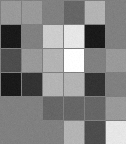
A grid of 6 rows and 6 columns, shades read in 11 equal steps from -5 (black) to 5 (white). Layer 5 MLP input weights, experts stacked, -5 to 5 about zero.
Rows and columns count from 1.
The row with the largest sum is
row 3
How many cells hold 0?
11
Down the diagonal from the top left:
1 0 2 2 -1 4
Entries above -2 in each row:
6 4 5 3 6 5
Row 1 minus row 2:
5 1 -3 -5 6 0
